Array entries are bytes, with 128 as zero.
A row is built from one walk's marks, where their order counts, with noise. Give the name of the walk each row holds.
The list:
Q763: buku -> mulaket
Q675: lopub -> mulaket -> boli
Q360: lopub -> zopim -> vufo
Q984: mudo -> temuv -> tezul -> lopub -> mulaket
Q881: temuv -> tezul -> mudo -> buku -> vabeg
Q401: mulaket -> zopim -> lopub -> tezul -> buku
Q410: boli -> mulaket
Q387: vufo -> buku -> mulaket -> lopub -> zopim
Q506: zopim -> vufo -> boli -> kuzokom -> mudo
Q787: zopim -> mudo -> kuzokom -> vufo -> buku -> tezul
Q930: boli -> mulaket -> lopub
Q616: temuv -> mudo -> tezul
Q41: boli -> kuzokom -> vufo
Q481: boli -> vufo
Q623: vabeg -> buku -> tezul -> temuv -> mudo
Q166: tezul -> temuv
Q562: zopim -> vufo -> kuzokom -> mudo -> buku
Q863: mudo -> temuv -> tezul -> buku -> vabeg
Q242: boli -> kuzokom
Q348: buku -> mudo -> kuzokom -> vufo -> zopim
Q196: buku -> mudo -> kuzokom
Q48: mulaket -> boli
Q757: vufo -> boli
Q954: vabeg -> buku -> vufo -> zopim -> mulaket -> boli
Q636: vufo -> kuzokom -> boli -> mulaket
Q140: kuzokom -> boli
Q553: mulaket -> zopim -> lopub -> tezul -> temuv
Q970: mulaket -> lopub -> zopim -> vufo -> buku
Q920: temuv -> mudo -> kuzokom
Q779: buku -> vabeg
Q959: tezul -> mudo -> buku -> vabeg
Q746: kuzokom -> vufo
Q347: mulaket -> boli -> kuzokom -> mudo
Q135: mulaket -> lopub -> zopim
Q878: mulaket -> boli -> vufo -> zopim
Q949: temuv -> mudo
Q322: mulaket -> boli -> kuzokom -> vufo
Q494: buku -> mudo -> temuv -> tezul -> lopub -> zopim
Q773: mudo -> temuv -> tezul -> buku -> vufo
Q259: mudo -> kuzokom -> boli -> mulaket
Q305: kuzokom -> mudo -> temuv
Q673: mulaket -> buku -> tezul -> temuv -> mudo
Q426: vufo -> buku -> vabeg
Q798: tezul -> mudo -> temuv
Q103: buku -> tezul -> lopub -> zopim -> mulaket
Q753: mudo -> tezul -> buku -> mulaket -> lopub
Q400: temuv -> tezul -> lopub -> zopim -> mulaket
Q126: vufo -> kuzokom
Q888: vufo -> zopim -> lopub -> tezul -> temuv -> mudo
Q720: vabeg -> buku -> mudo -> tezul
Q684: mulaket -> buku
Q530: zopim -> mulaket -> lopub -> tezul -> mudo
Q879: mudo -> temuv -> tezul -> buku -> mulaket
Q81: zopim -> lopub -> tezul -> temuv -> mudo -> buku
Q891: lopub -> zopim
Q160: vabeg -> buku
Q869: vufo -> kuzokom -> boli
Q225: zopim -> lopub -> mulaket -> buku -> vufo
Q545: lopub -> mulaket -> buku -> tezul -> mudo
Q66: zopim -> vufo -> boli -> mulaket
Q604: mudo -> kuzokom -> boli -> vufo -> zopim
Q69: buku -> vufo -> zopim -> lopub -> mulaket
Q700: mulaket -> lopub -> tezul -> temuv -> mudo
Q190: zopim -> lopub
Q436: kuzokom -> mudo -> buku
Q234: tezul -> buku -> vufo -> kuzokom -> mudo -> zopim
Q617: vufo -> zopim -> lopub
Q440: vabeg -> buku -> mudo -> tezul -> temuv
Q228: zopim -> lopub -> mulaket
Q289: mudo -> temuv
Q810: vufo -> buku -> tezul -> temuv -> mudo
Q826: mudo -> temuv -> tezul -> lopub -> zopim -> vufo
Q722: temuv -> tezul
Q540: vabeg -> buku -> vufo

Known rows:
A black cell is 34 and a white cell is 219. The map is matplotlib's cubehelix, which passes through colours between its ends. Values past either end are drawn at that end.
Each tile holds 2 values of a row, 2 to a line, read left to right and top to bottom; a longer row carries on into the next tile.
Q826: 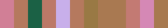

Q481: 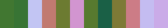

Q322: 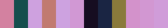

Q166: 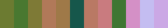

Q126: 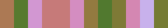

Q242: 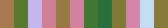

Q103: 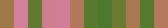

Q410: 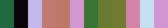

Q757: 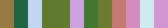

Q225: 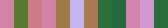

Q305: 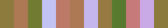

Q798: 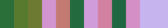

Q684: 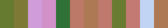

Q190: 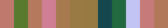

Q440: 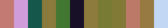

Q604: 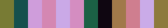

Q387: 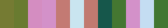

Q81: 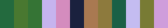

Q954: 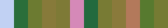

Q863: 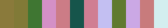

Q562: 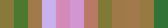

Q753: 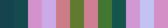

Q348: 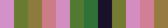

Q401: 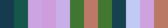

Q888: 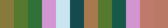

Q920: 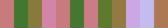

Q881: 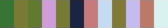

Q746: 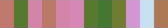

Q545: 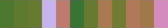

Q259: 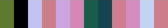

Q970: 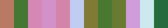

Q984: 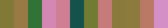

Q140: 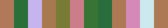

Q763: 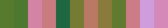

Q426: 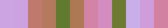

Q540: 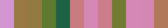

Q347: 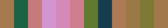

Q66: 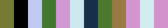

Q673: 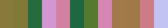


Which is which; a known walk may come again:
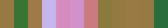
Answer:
Q562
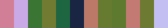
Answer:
Q720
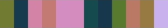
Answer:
Q878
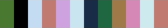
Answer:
Q636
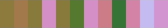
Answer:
Q289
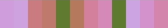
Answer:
Q426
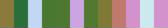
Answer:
Q757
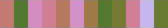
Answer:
Q126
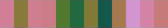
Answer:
Q196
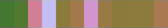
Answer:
Q436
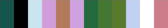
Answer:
Q930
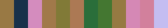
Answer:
Q48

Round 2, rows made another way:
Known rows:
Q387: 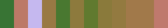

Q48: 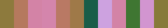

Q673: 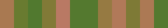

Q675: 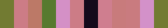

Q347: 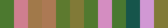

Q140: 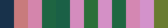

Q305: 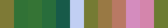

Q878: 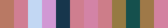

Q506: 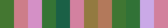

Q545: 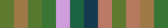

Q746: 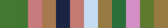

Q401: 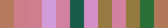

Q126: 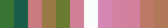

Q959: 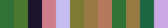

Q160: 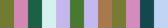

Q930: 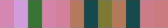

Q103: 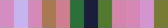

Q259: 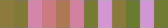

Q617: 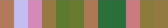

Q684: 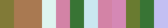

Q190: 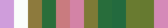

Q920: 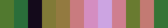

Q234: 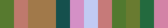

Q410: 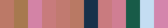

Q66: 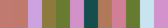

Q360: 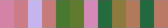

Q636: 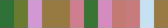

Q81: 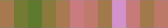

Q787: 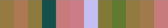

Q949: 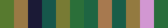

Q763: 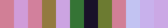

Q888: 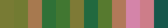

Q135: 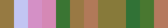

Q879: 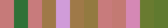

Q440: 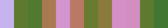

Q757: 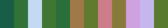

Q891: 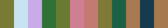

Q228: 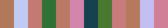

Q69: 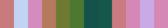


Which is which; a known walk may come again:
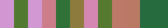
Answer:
Q826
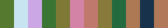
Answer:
Q891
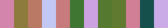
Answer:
Q540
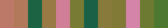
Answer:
Q623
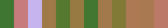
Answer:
Q387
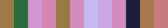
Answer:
Q242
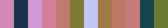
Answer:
Q773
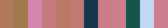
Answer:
Q410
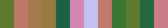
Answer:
Q234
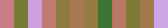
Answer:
Q225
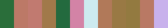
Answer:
Q562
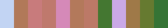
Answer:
Q553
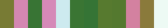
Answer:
Q779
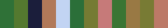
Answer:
Q881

